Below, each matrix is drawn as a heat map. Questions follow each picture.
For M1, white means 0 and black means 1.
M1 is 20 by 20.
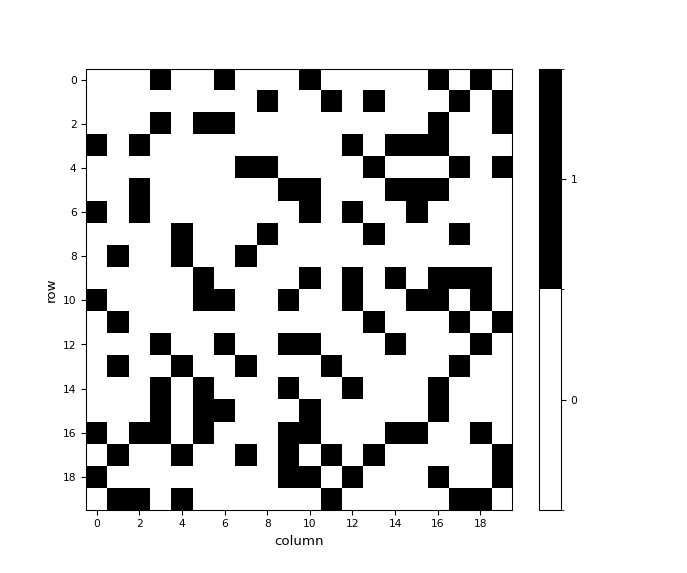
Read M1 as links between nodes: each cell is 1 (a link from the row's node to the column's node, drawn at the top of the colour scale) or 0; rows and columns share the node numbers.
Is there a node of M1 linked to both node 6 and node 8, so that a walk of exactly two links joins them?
no
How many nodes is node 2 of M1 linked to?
5
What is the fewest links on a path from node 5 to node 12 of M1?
2
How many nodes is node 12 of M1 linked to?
6
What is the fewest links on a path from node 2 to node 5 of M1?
1
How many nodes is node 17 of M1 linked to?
7
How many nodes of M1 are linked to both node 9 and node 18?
3
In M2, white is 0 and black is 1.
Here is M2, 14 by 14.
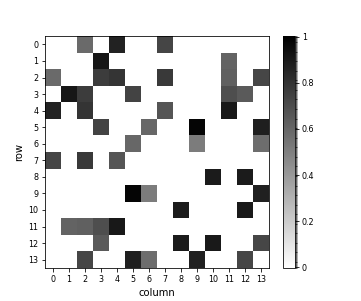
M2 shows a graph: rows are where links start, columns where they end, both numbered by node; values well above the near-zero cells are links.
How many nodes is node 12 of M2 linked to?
4
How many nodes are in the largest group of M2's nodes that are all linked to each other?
4
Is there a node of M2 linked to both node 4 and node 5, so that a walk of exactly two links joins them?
no
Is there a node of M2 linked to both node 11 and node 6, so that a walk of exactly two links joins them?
no
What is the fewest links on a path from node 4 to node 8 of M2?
4
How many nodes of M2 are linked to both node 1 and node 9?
0
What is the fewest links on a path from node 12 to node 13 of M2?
1
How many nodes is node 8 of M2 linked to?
2
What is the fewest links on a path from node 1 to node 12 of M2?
2
